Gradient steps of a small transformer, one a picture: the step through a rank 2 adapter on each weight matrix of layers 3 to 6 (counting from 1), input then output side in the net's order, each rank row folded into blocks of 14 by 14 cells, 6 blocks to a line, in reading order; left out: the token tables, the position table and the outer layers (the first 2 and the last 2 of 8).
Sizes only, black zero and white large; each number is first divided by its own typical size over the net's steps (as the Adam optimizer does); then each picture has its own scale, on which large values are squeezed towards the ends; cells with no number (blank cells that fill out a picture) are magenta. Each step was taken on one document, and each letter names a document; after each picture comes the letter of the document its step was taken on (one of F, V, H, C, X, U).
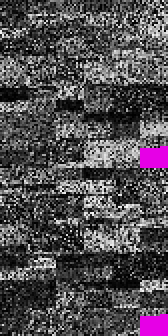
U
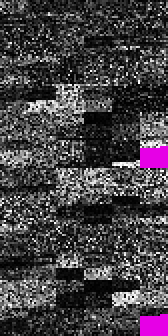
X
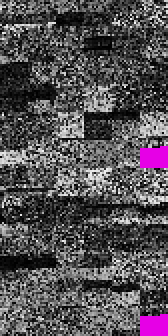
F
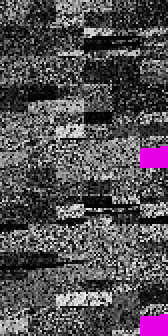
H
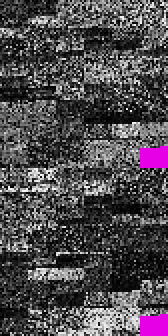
U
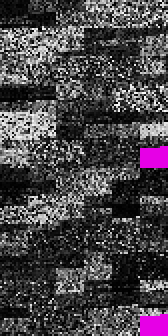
U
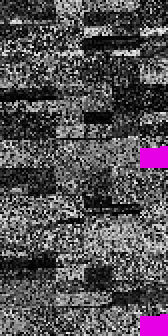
H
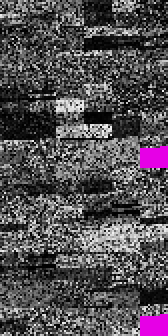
H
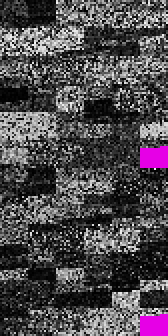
U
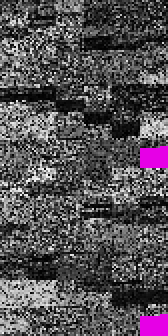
H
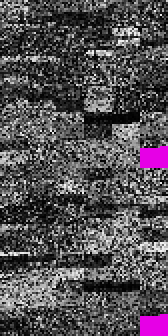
F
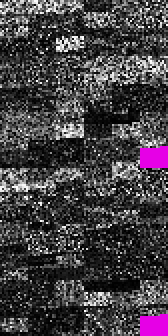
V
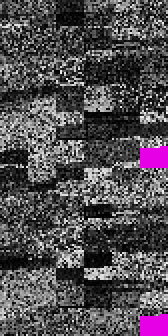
F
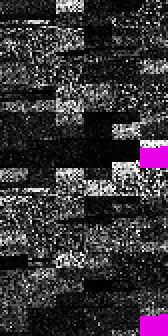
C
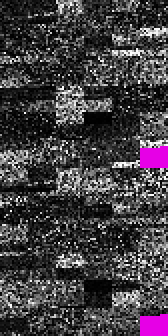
X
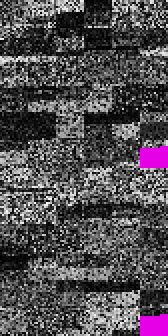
F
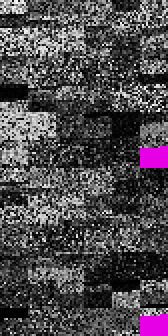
U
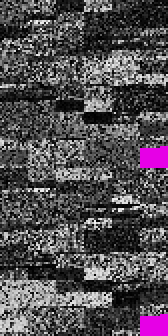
H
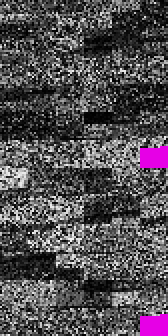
H
